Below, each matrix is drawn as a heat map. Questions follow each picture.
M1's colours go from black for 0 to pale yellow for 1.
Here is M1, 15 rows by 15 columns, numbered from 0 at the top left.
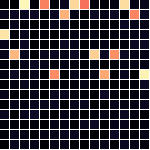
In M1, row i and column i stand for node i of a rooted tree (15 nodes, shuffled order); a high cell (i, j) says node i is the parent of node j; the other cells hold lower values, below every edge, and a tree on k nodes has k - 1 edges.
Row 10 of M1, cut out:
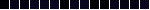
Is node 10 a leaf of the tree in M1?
yes
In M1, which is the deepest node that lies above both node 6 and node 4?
0
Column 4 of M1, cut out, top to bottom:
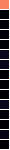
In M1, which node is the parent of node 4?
0
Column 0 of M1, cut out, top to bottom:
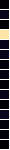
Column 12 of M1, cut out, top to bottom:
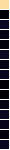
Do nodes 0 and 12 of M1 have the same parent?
no
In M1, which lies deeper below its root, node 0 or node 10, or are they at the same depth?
node 10
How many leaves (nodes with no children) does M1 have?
10
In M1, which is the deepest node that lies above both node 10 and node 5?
7
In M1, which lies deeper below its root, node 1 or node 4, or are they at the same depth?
node 1
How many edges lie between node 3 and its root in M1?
0
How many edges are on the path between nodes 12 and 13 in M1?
5
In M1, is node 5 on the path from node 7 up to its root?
no
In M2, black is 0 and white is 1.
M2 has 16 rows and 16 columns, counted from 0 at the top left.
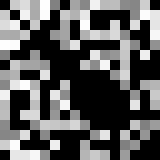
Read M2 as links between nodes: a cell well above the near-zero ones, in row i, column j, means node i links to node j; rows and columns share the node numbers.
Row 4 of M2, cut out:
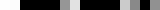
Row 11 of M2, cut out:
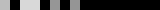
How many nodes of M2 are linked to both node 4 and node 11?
2
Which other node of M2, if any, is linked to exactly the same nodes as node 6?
node 15
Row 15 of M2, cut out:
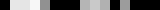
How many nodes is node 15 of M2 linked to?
8
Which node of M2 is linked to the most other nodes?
node 0
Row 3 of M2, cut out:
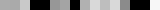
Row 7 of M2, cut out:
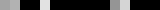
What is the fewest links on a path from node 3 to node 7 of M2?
2
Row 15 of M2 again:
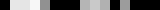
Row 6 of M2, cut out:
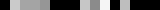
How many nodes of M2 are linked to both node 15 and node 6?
8
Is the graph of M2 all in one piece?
yes
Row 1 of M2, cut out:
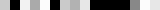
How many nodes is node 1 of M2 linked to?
10
